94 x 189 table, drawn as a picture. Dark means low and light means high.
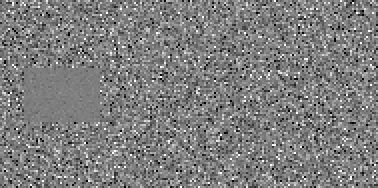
Grain: fine. Average level on the scale: 50%. Odd patch: calmer, in the middle left. Seam: none. Calmest part: middle left. Stripes: none.
